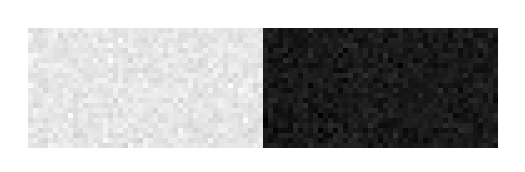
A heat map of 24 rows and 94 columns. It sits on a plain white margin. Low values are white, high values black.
It is made of 1 by 2 panels. Panel 1,1: very low, fine-grained, faint in contrast. Panel 1,2: very high, fine-grained, faint in contrast.
